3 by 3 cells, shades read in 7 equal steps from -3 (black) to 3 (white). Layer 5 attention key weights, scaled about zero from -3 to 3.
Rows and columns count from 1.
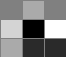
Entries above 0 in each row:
1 2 1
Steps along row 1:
up down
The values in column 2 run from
-3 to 1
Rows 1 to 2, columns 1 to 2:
0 1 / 2 -3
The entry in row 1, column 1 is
0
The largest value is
3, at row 2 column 3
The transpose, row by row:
0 2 1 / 1 -3 -2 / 0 3 -2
